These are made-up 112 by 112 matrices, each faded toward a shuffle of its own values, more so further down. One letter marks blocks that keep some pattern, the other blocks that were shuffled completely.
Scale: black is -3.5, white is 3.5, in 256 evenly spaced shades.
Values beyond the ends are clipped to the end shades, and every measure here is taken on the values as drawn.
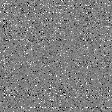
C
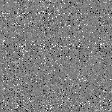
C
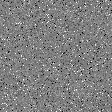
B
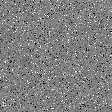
B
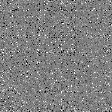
C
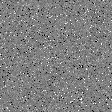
B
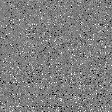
C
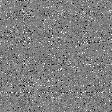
C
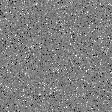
B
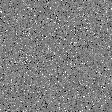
B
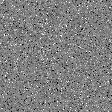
B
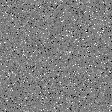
B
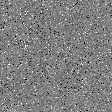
B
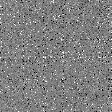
C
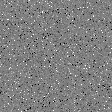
B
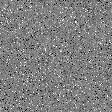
B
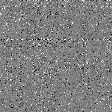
C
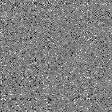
C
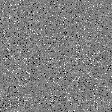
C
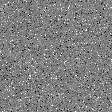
B
